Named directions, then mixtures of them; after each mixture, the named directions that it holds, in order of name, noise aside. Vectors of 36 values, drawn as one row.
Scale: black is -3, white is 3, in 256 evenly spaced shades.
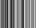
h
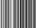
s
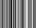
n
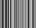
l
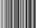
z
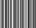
l, n, s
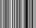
n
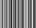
n, z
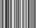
l, z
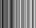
h, l, s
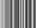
z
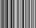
h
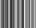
h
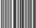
n, s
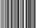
h, z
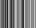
h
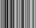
h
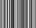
h, l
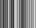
h, l, z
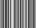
l, s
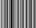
h, l, z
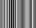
l, n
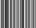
h, l, s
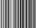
s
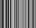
l
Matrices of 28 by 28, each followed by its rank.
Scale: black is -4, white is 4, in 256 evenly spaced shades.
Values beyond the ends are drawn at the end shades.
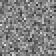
full rank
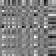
two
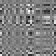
two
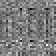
five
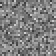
full rank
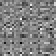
five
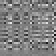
two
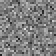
full rank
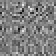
five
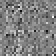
five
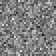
full rank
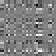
two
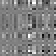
two
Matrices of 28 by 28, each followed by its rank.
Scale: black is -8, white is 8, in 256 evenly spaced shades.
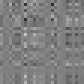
two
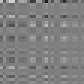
one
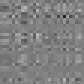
three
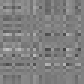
two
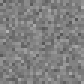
full rank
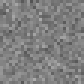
full rank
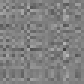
three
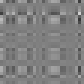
one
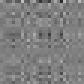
two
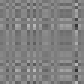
one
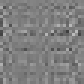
three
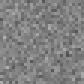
full rank
